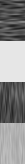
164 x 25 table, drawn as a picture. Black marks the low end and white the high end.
It is made of 4 by 1 panels. Panel 1,1: low, streaked across. Panel 2,1: very high, flat. Panel 3,1: low, streaked downward. Panel 4,1: high, streaked downward, faint in contrast.
